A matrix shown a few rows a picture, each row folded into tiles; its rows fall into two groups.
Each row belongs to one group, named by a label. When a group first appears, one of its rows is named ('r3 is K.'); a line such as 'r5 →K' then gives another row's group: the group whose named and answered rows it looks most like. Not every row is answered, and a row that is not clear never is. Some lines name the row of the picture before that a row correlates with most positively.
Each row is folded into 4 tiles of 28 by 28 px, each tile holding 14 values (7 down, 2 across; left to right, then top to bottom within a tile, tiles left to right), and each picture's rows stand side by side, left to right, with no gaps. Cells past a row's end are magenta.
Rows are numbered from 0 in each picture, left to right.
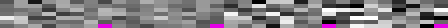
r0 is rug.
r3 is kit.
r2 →rug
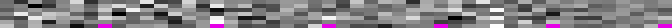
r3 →rug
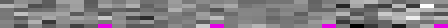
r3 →rug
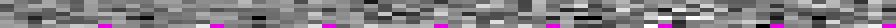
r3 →rug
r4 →kit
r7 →kit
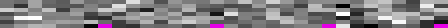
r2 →rug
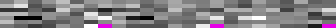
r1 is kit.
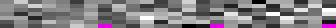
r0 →kit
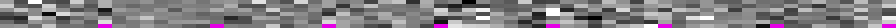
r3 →rug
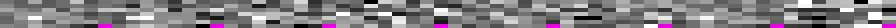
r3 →rug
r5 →kit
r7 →kit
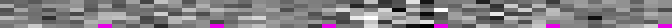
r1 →rug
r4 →rug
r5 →kit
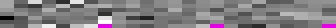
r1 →kit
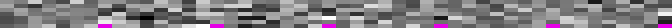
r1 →kit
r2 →kit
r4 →rug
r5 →rug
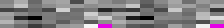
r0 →kit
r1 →kit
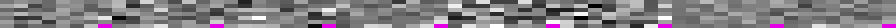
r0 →kit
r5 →kit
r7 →rug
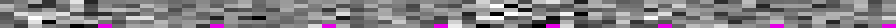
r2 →kit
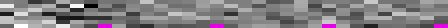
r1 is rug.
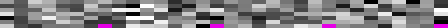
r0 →rug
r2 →kit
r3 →rug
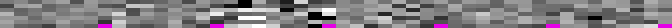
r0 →rug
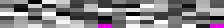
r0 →rug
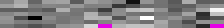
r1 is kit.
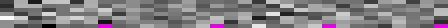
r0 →rug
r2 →rug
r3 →rug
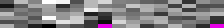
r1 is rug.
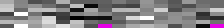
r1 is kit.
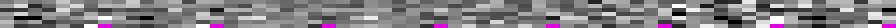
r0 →kit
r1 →kit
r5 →rug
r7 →kit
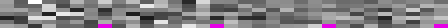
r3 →rug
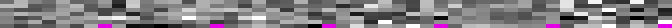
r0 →kit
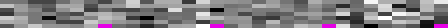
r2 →kit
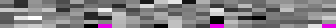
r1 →rug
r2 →kit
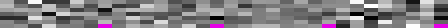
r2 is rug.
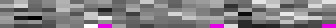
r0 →kit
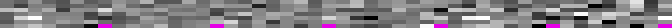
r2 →kit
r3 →kit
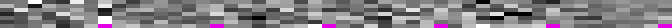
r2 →kit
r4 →rug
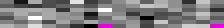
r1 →kit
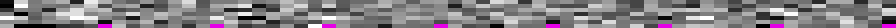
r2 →kit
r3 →rug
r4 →rug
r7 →rug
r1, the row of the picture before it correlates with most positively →0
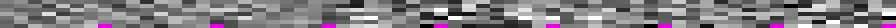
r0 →rug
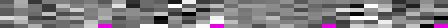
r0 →rug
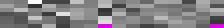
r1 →rug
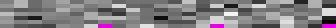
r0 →kit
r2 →rug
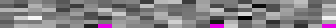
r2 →kit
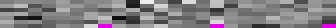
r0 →kit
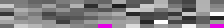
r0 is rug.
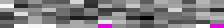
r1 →kit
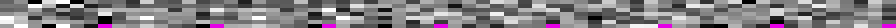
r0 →rug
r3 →rug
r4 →rug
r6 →rug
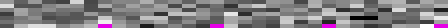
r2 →rug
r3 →kit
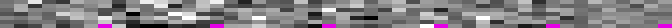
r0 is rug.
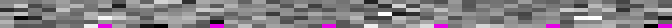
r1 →rug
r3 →rug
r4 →rug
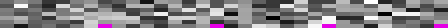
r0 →rug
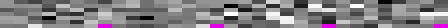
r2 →rug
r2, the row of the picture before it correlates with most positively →1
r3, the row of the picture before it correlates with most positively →0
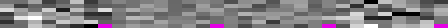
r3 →rug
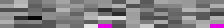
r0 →kit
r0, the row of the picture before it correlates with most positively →2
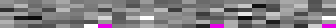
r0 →kit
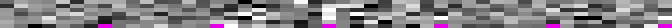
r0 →rug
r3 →kit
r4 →rug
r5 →kit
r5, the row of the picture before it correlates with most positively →2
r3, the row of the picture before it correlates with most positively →2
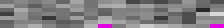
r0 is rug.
